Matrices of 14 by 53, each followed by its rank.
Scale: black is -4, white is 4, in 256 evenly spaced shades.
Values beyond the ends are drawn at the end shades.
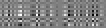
one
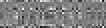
three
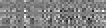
three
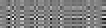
one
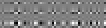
one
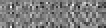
three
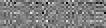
three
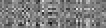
three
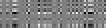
one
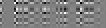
one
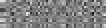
three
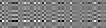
one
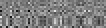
three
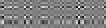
one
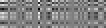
one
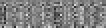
three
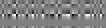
one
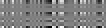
one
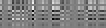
one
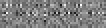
three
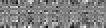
three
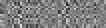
three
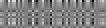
one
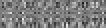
three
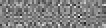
three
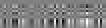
one
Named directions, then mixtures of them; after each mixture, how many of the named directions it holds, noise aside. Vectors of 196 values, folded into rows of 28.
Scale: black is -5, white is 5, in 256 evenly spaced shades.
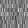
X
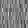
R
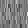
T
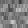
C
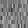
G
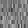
one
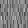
two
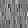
one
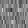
three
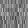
one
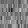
two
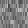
three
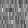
three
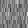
two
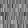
three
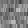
two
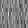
one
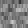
one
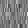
two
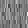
one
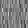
one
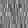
three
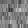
two
